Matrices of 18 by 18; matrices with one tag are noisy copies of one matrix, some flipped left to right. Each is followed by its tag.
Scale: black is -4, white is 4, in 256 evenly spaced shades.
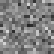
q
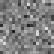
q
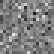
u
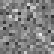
u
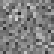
u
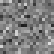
q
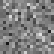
u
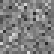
u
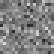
q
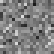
q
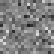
q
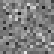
u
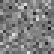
u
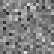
u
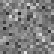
u
